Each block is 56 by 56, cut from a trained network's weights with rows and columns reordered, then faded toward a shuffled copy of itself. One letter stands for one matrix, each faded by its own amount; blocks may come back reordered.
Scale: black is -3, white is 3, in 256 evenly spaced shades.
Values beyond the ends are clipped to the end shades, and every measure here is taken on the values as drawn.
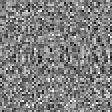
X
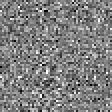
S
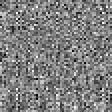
X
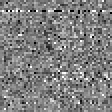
S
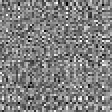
X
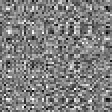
X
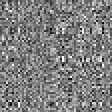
X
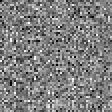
S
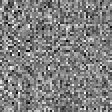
X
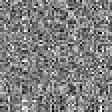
X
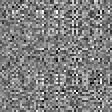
X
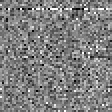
S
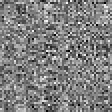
X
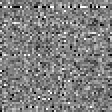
S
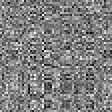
X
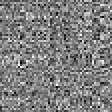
X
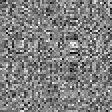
X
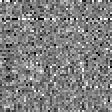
S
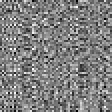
X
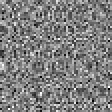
X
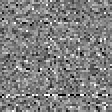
S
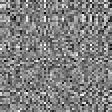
X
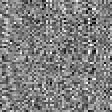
X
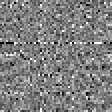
S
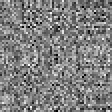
X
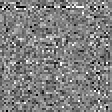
S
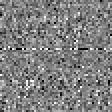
S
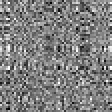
X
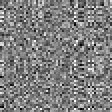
X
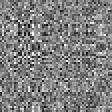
X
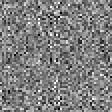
X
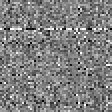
S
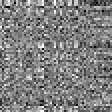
X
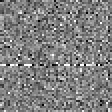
S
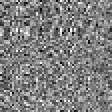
X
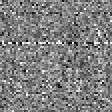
S
